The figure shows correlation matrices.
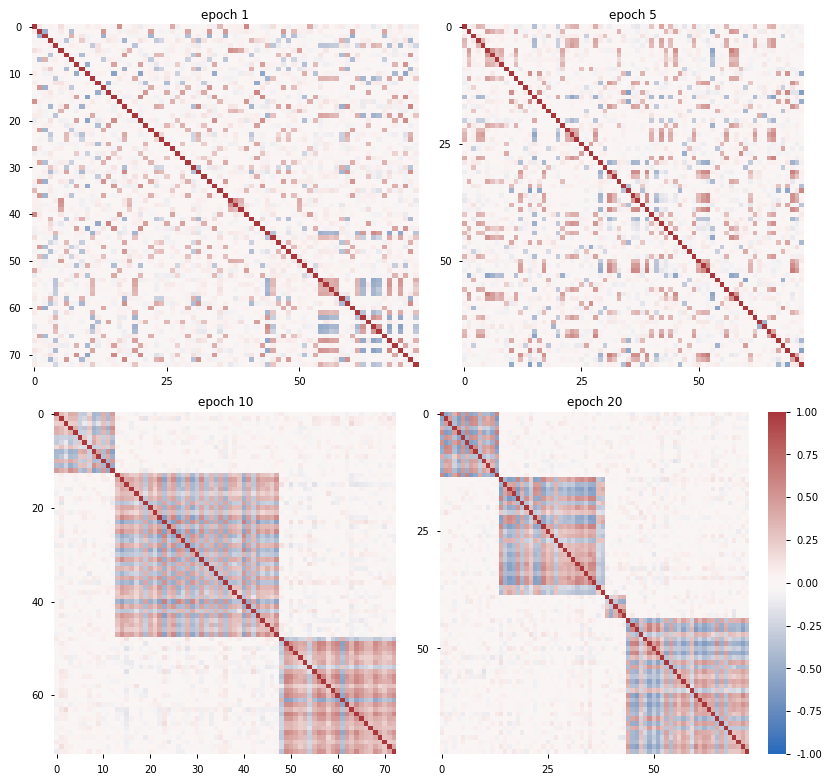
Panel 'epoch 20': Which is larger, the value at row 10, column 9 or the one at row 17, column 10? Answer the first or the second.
the second
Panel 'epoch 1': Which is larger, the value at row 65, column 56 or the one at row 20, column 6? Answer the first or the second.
the second
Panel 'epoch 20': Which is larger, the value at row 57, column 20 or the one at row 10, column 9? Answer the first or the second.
the first
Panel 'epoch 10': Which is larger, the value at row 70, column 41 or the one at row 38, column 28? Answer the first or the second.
the second
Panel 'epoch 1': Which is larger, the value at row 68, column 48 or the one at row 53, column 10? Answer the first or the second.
the first
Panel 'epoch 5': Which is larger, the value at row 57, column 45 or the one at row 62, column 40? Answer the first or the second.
the first
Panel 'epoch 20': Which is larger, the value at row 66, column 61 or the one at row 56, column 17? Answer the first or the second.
the first
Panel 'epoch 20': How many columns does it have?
73
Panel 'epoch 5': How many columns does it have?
73
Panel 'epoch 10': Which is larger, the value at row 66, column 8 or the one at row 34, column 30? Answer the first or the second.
the second
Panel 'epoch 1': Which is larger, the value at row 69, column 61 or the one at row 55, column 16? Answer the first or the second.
the first
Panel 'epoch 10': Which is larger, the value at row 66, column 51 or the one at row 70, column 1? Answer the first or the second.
the first
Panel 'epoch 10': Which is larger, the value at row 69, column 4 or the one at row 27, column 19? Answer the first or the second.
the second
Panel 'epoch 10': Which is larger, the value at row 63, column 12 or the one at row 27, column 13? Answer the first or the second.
the first
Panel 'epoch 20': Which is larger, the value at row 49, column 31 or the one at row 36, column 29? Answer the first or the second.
the second
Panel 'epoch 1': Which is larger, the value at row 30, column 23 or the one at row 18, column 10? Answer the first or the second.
the second
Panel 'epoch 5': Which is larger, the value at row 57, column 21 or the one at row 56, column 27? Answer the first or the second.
the first
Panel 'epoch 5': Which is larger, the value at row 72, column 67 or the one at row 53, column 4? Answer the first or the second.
the second
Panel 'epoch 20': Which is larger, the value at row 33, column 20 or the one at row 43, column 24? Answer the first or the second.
the first
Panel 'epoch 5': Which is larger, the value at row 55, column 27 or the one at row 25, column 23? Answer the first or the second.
the first
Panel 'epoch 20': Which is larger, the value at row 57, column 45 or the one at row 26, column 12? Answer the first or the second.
the second
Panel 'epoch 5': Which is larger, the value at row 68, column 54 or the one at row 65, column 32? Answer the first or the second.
the second
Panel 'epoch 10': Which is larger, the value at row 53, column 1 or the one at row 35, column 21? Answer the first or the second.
the second
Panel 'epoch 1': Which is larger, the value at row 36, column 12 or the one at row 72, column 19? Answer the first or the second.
the second
